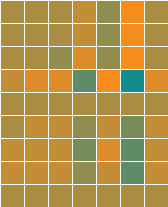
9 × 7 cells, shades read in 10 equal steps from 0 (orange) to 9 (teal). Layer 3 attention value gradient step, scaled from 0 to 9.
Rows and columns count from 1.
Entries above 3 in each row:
1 1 2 2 0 2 2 2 0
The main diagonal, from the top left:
3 3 4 6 3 5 2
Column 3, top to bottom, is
3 3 4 1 3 2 2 2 3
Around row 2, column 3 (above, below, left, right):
3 4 3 2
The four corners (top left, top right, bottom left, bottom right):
3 3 3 3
